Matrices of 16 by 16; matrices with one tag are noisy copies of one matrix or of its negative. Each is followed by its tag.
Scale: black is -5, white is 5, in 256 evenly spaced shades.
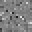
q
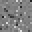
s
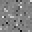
s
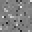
s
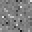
s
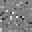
q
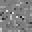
q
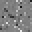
s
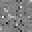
s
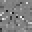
q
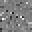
q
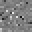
q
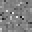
q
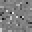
q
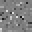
q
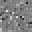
q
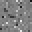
s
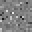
q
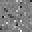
s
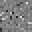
q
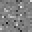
s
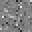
s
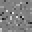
q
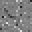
s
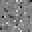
s
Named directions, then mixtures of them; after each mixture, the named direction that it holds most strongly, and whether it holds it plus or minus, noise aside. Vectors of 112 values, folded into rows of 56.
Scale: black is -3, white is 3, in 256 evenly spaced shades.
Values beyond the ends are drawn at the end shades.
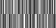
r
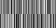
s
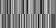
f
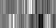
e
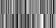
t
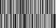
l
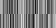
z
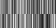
l, minus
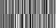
s, minus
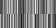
z, minus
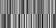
f, plus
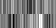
e, minus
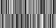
t, plus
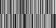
l, plus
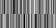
r, minus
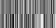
t, plus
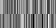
z, plus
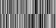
z, plus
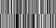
s, plus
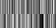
t, minus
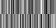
f, minus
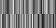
f, plus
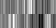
e, plus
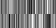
e, minus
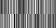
z, minus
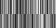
l, plus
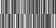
l, minus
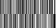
l, plus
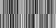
z, plus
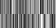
t, plus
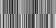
z, plus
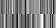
t, plus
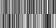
l, minus
